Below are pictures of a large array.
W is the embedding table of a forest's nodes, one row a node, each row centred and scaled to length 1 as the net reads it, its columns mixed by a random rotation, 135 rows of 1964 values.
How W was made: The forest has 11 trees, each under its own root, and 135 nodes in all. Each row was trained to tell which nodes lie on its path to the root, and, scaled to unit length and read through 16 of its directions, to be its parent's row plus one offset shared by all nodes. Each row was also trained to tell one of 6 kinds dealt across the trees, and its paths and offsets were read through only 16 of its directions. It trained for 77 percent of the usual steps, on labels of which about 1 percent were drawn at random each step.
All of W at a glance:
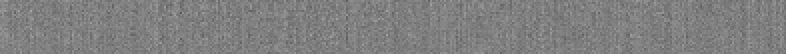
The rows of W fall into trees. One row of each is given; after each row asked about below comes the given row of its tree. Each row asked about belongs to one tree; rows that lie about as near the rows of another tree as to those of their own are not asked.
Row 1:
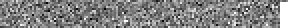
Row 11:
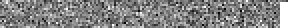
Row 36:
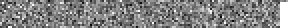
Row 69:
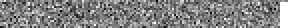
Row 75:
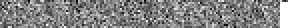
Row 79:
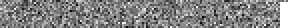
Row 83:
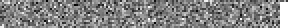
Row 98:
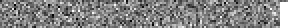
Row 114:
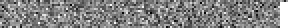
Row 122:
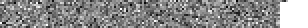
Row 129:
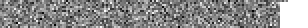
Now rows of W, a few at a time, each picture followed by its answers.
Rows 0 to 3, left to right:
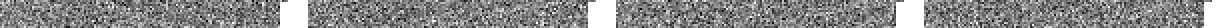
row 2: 1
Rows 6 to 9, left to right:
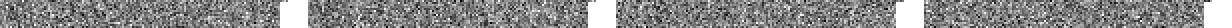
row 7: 79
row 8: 114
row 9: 122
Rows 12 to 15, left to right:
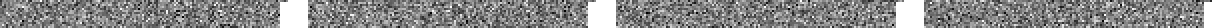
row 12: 83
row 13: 114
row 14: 83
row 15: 75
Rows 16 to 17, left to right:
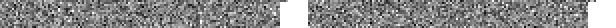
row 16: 98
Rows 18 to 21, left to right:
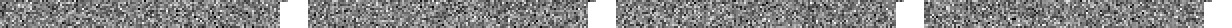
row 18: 83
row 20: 83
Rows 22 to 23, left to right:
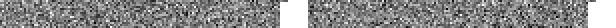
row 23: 83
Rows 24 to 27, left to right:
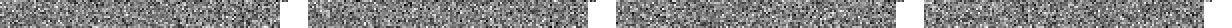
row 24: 75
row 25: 75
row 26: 1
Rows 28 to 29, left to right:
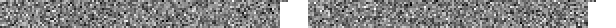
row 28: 1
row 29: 75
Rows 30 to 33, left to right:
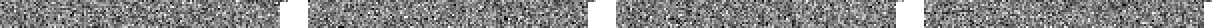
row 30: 114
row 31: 114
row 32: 79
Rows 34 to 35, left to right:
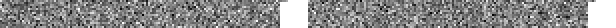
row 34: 79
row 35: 69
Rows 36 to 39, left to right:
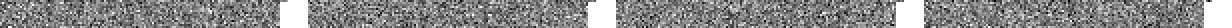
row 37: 114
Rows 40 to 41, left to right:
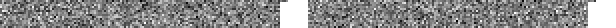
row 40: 1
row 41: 114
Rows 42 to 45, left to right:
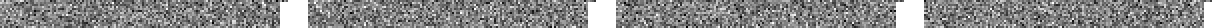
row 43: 75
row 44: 129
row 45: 114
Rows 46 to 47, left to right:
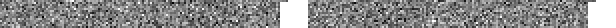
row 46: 11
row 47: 1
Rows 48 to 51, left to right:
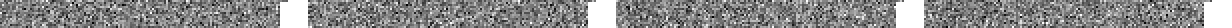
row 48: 1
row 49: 83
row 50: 79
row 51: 79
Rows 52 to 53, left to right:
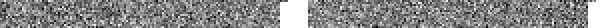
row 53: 1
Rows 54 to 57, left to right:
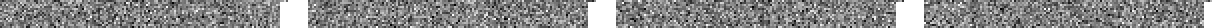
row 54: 36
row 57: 122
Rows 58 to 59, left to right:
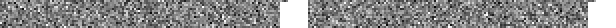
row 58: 75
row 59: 122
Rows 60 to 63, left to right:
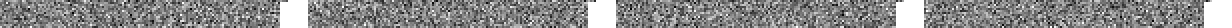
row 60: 75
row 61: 75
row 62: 98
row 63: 1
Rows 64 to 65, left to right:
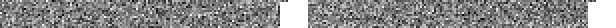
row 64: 1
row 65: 122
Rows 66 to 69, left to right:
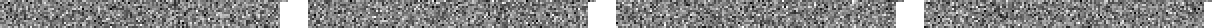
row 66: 129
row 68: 11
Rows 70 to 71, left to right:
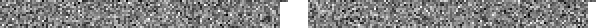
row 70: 83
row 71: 114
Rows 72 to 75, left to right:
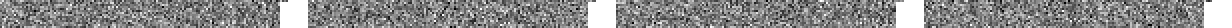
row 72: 1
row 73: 75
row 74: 122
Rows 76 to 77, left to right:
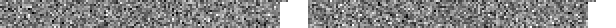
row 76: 98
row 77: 122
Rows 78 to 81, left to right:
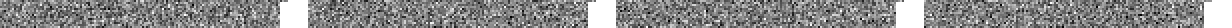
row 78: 98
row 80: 98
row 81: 69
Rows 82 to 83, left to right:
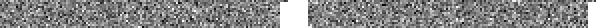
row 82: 75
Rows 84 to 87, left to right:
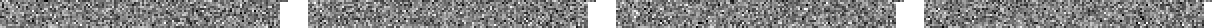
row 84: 114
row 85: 75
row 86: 98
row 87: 79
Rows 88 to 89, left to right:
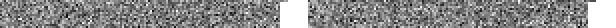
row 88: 69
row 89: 114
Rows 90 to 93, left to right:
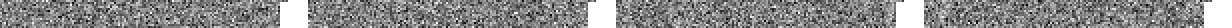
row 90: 1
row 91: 114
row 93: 98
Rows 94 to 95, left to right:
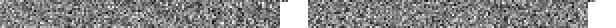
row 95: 83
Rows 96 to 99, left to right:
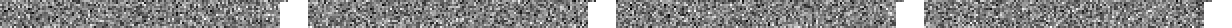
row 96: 98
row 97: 83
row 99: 1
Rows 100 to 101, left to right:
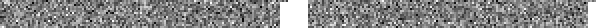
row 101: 122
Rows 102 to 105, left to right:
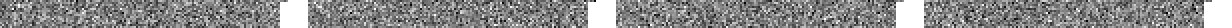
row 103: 75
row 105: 1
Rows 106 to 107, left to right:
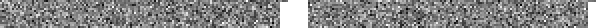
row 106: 114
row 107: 11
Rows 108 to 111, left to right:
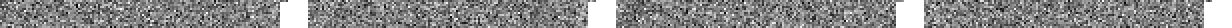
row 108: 83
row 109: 98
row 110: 79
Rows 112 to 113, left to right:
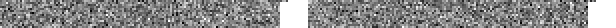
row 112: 98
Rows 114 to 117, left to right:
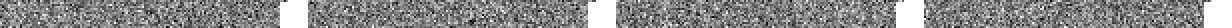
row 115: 75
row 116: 79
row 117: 114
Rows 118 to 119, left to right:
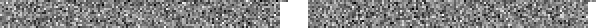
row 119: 98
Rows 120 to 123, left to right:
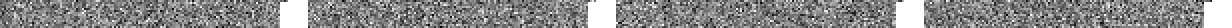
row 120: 83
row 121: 36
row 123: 75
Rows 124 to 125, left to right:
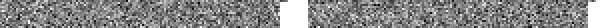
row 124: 122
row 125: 114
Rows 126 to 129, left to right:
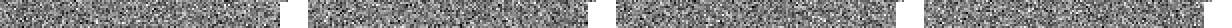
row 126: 79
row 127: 98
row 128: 98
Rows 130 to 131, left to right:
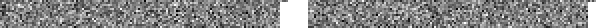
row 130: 83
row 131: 129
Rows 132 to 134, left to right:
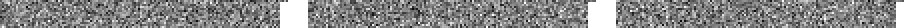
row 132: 83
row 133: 83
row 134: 1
